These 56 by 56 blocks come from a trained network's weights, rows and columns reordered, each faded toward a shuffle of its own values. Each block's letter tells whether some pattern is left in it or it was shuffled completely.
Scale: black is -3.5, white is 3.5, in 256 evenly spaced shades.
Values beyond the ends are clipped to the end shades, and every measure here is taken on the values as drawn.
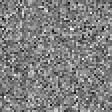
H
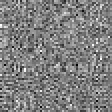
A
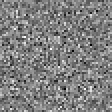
A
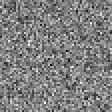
H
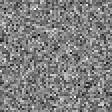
H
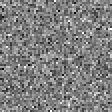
H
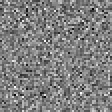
A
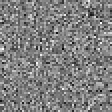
A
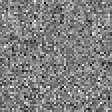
A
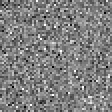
H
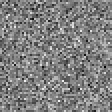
H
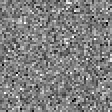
H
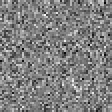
A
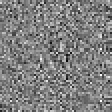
A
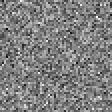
H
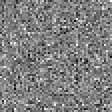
A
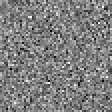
H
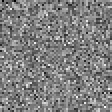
H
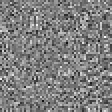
A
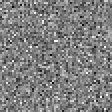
H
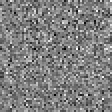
A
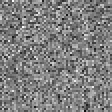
A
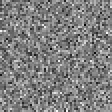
H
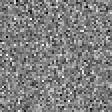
H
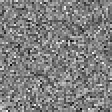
H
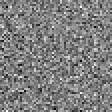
A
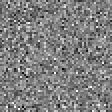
A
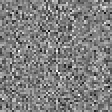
A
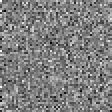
A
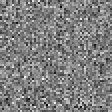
A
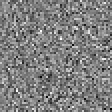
A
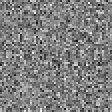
A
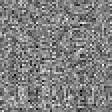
A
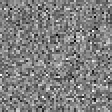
A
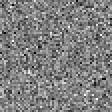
H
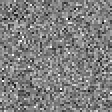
H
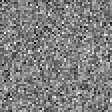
H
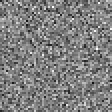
H
